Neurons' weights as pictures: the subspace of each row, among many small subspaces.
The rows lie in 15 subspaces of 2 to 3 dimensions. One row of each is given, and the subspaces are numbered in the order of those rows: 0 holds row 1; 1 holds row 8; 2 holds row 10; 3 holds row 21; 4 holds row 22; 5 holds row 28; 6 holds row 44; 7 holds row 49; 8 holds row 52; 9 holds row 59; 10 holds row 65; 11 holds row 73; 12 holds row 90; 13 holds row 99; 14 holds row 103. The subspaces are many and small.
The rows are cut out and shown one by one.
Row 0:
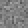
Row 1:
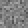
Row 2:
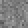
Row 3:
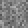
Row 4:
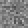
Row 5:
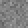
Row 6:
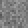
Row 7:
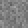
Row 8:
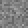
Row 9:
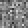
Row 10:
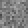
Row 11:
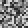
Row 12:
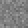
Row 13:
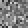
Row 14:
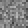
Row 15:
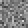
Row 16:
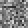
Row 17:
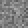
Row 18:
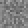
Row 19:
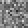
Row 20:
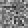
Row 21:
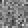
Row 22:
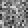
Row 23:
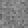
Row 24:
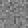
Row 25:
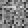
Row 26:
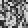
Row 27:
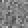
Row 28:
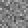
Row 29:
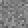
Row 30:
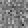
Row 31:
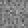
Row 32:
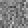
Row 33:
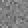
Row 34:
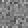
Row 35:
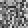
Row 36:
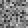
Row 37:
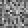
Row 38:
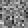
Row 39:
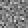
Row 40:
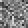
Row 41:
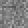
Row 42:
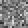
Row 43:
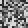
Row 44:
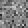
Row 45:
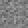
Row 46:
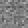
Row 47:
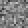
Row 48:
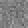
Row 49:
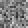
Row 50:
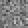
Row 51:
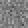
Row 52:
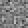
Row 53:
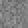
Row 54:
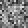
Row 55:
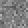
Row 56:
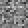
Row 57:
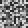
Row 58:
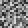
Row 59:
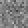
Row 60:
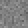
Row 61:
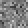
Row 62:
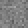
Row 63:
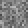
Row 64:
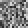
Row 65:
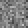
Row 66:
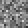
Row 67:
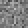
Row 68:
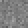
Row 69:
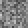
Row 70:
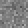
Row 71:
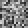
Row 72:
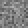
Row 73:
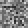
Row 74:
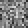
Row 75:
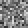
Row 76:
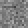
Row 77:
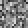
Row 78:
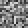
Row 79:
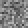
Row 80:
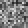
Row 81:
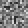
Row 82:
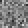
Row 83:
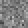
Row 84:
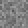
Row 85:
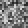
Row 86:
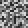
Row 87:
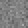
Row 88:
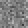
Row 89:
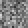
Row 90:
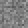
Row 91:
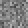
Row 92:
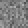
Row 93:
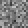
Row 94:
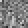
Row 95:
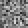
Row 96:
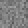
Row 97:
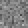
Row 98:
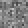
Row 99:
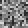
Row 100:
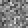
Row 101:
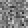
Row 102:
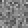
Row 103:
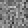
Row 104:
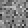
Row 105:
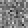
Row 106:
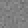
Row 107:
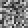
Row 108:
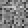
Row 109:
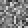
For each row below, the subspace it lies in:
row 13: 5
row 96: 14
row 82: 3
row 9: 9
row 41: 8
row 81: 0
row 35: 14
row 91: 8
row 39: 3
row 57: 8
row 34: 3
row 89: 2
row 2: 0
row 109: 1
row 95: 11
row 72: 1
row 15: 3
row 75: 13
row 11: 1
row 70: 6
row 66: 9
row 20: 11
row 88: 10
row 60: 13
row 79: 1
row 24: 8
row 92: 14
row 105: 7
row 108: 8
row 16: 11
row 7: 4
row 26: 0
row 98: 9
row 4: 11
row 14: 7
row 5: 6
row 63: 4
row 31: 7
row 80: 9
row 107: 4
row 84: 1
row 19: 9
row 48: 7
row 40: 5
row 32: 14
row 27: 5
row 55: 6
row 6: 2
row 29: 3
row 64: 14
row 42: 13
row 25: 8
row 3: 4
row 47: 1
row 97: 13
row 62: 11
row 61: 6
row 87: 10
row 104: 6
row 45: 12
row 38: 0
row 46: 12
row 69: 2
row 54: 9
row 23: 2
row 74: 7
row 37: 7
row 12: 9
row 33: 5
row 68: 5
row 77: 1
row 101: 10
